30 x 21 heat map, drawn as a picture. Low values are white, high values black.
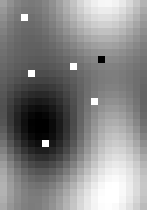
Lone odd cells: 6, 1 higher and 5 lower than their neighbours. Ninth with the highest average: middle left. Ninth with the lowest average: bottom right. Stripes: none.
